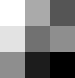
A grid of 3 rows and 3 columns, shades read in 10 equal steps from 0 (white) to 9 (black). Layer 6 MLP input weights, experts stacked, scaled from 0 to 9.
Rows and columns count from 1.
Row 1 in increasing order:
0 3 6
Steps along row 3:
up up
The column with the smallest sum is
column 1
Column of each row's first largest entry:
3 2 3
